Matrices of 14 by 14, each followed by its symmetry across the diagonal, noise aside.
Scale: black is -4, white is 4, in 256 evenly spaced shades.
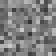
antisymmetric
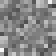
symmetric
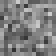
antisymmetric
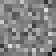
symmetric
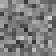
neither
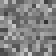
neither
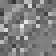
symmetric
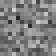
neither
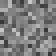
symmetric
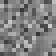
antisymmetric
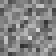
symmetric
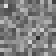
symmetric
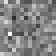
neither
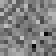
symmetric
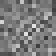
symmetric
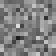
neither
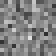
neither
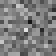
neither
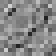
symmetric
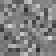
antisymmetric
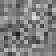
antisymmetric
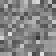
neither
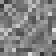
symmetric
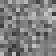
antisymmetric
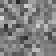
antisymmetric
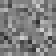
antisymmetric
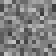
antisymmetric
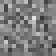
neither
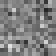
antisymmetric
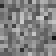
neither
